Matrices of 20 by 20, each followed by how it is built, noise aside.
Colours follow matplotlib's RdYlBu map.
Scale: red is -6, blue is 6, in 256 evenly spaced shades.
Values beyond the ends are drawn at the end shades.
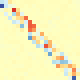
banded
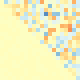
upper triangular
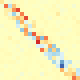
banded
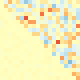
upper triangular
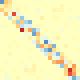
banded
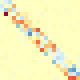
banded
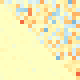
upper triangular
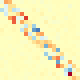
banded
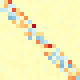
banded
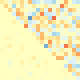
upper triangular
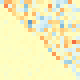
upper triangular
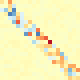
banded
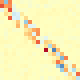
banded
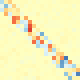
banded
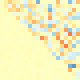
upper triangular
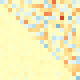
upper triangular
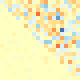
upper triangular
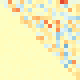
upper triangular
